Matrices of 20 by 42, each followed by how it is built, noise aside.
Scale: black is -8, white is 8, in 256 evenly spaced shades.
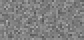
noise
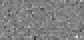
noise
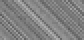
Toeplitz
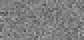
noise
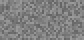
noise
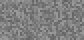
noise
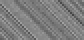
Toeplitz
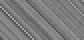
Toeplitz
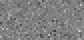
noise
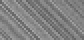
Toeplitz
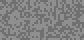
noise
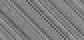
Toeplitz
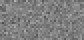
noise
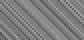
Toeplitz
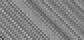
Toeplitz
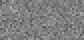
noise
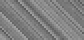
Toeplitz
